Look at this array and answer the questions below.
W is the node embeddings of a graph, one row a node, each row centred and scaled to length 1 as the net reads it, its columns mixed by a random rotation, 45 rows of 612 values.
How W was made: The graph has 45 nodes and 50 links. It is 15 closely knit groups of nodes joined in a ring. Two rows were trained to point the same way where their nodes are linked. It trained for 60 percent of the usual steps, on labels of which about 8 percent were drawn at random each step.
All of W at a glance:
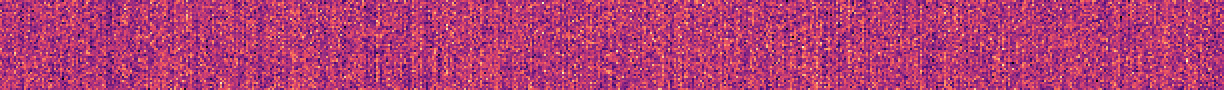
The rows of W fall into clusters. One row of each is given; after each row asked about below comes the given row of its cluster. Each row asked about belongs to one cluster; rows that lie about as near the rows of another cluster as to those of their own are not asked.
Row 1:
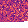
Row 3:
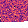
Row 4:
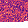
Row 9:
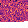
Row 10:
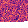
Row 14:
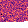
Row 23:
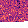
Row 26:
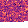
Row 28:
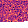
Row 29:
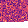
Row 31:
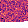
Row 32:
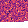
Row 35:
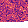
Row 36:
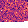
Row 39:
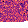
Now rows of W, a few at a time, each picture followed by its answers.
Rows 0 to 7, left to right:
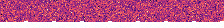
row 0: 14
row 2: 26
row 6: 26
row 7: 14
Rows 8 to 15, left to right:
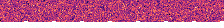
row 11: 4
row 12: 35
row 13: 23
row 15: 9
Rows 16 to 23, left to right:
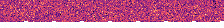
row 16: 1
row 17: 29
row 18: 39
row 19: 32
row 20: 23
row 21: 1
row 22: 35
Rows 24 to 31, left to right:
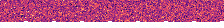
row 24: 32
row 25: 31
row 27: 36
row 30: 29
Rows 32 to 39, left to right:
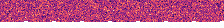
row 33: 28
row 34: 10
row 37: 28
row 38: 4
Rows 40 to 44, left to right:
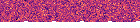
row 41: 3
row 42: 39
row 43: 3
